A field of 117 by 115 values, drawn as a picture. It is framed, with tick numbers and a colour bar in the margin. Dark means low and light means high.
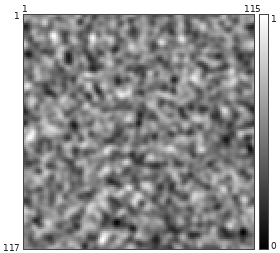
On average the colour sits 50% of the way up the scale. No single row or column stands out from its neighbours. No overall slope runs across the table. No regular stripes run through it. The texture is blotchy. The halves do not mirror each other. There is no seam. No lone cell stands out from its neighbours. The histogram is bell-shaped.
